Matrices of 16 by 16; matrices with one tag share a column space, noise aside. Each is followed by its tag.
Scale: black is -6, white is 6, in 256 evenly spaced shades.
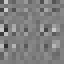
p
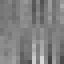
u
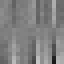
u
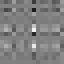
p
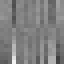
u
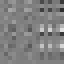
p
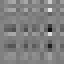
p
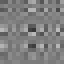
p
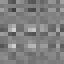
p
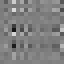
p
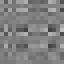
p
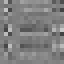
p
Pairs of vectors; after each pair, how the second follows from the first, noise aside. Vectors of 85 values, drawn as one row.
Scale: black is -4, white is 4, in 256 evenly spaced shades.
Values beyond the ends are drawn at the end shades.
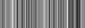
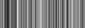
reversed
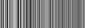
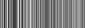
negated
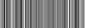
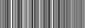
wrapped around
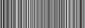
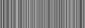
shrunk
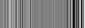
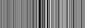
wrapped around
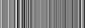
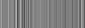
shrunk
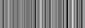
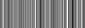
negated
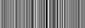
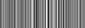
negated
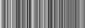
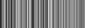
negated
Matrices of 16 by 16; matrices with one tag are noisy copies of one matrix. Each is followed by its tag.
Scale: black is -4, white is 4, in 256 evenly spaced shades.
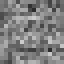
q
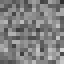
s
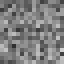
s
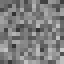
s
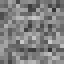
q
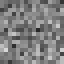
s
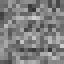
q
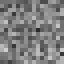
s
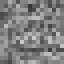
q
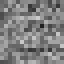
q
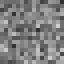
s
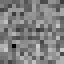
s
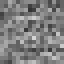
q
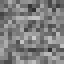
q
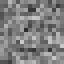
q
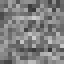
q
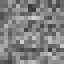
q
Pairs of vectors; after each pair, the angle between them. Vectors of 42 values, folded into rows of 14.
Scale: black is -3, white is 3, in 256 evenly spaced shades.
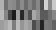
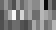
nearly opposite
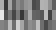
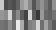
partly aligned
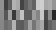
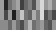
nearly parallel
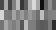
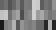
partly aligned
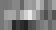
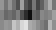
nearly opposite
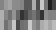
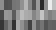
nearly opposite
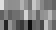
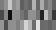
orthogonal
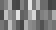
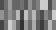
partly aligned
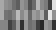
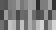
nearly opposite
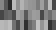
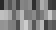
orthogonal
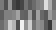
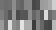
partly aligned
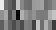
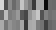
orthogonal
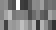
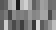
nearly opposite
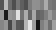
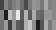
nearly parallel
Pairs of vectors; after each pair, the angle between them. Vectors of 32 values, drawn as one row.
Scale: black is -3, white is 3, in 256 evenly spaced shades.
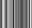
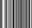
nearly parallel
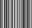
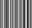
partly aligned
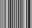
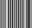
nearly parallel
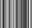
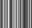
orthogonal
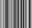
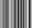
nearly parallel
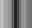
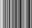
partly aligned
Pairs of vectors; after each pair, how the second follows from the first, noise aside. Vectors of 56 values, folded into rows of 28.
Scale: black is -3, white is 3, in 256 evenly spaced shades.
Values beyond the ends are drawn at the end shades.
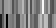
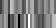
shuffled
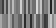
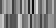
shuffled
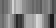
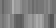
shrunk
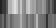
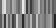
shuffled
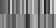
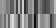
shuffled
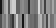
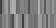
shrunk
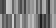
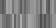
shrunk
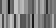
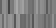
shrunk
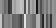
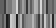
shuffled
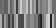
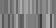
shrunk
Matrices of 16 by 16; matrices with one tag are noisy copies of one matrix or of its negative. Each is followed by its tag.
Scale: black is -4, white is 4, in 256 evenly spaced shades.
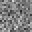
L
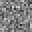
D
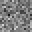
L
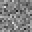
L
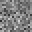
L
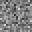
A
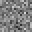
D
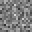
A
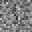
A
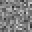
D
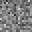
A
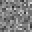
D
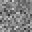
L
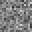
D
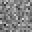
A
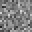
L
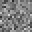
L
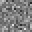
D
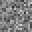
D
